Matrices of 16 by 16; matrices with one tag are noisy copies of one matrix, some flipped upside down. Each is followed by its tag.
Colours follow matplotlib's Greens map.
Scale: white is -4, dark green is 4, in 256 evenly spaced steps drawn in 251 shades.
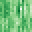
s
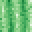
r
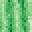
r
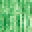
s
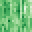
s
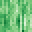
s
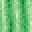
r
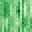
s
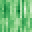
s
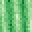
r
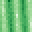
r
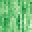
s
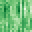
s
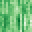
s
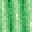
r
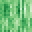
s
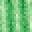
r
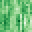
s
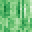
s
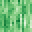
s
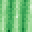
r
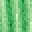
r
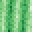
r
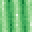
r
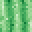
r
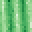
r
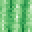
r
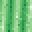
r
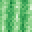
r
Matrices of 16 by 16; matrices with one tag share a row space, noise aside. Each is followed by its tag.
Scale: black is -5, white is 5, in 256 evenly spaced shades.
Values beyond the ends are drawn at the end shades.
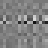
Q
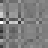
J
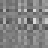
Q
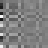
J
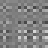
Q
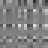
Q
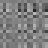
Q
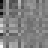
J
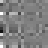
J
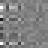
J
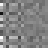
J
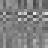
Q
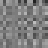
Q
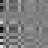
J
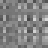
Q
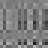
Q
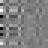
J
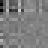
J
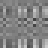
Q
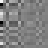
J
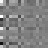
J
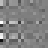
J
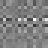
Q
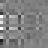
J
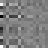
J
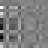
J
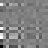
J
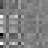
J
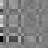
J
